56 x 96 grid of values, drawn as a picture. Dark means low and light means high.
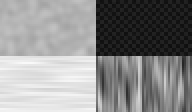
It is made of 2 by 2 panels. Panel 1,1: high, blotchy, faint in contrast. Panel 1,2: very low, checkered, faint in contrast. Panel 2,1: very high, streaked across, faint in contrast. Panel 2,2: middling, streaked downward, strong in contrast.
